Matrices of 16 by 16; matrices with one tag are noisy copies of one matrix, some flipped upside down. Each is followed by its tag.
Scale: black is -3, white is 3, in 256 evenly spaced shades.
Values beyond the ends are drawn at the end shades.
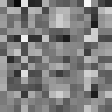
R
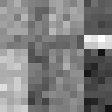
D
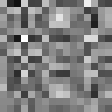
R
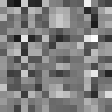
R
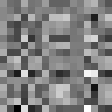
R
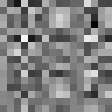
R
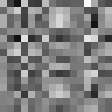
R
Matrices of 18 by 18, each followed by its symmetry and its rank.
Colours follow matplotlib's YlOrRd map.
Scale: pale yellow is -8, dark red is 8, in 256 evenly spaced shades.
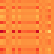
neither, rank one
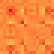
symmetric, rank three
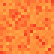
symmetric, full rank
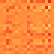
neither, rank three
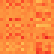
neither, rank three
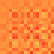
symmetric, rank two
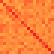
symmetric, full rank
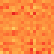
neither, rank three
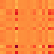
neither, rank one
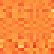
neither, rank three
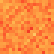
symmetric, full rank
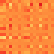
neither, rank two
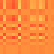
neither, rank one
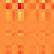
neither, rank one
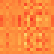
neither, rank two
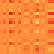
neither, rank one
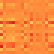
neither, rank two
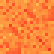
symmetric, full rank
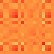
symmetric, rank two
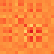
symmetric, rank two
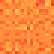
neither, rank three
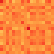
symmetric, rank two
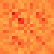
symmetric, rank three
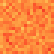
symmetric, full rank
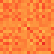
symmetric, rank three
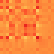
symmetric, rank two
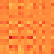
neither, rank two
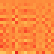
neither, rank two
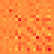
symmetric, rank three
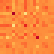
symmetric, rank three
